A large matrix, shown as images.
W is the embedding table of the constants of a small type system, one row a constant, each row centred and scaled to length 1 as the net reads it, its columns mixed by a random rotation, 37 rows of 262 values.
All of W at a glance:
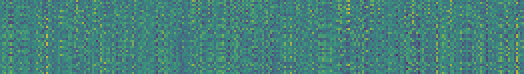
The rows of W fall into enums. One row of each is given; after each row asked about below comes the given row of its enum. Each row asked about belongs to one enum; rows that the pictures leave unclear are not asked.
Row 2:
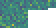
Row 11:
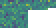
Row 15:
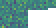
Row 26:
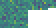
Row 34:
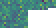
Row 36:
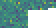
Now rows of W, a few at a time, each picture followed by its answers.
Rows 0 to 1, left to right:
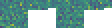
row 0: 2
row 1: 26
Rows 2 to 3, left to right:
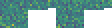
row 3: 15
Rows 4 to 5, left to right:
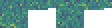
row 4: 2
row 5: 11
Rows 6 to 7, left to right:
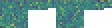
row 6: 2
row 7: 34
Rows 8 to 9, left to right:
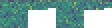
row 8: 11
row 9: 36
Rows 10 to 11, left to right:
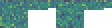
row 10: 2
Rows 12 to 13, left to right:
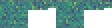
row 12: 26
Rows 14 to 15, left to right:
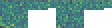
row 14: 2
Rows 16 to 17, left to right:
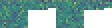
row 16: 34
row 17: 36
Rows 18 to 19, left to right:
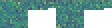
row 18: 36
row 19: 15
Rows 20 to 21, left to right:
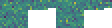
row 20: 11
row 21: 36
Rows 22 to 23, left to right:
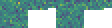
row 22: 36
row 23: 11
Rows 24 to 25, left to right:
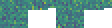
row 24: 26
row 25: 15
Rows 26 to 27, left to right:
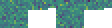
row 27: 11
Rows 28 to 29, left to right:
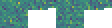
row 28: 36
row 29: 26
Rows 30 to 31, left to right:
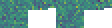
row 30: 26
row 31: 34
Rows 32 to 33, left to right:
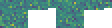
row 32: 2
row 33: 36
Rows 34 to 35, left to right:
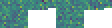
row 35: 26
